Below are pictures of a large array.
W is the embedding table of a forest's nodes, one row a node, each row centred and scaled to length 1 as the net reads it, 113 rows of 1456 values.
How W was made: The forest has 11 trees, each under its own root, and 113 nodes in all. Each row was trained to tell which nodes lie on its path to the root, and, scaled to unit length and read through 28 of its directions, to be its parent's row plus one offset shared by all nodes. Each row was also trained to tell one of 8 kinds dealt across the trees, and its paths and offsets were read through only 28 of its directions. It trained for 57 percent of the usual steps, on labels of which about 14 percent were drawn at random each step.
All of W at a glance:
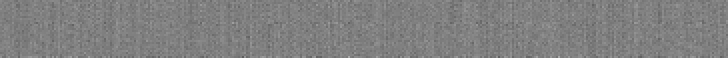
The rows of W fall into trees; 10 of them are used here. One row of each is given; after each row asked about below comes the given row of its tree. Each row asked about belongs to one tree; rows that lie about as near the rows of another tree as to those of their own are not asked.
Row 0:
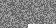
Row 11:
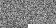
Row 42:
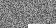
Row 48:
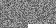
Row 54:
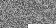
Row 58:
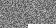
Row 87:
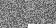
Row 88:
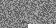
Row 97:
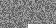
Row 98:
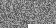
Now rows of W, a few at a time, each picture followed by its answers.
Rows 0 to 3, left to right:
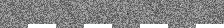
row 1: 48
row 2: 42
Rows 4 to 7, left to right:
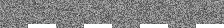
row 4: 54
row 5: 98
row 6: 0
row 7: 87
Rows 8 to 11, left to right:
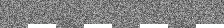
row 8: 87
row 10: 42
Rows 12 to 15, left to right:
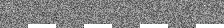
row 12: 42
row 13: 11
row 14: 42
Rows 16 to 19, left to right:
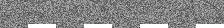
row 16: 98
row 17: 97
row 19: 97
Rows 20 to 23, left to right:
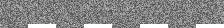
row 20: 88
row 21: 42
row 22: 54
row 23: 98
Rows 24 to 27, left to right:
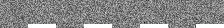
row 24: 11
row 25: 97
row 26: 54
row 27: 98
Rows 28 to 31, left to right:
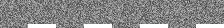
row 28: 97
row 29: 11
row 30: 97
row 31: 42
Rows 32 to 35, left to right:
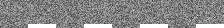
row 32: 42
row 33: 58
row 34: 54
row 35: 11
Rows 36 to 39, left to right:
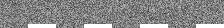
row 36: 58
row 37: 11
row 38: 97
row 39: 98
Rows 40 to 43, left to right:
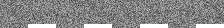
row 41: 42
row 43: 97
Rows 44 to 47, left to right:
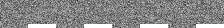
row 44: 11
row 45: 42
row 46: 54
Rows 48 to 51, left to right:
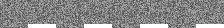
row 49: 87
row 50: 88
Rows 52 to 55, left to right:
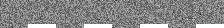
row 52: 0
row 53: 97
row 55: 11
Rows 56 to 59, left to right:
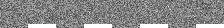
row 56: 98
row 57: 88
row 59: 54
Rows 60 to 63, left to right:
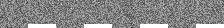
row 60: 87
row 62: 58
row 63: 87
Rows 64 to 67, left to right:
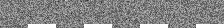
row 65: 42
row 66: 54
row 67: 42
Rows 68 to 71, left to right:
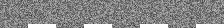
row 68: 58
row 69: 98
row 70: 98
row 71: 54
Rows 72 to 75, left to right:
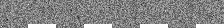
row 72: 54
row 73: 11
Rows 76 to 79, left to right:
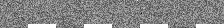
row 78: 42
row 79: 97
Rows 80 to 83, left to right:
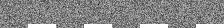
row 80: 58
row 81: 54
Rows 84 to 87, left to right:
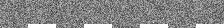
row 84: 11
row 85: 54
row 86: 97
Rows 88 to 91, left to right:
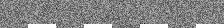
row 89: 98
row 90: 11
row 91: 87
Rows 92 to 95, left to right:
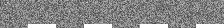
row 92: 0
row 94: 0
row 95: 87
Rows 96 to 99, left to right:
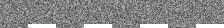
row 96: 98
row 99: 0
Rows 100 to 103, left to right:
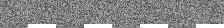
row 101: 98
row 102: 54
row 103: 42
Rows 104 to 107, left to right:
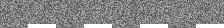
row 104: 0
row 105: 11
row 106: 11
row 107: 54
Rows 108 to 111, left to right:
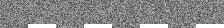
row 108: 98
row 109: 58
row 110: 11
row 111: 87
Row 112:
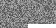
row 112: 97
